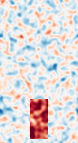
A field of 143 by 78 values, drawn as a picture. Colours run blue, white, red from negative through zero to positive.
There are no regular stripes. The ninth with the highest average is the bottom middle. On average the colour sits 50% of the way up the scale. In the bottom middle lies a patch that is higher than the rest.
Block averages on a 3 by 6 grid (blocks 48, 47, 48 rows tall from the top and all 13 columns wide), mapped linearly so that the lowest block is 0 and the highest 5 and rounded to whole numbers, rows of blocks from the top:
111111 | 111011 | 015511
